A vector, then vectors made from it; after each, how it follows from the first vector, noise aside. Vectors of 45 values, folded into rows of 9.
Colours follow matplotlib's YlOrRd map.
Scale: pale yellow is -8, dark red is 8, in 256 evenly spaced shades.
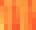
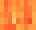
wrapped around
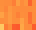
partly zeroed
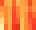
scaled up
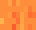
partly zeroed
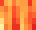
scaled up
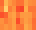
wrapped around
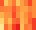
scaled up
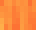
shrunk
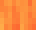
shrunk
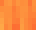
shrunk
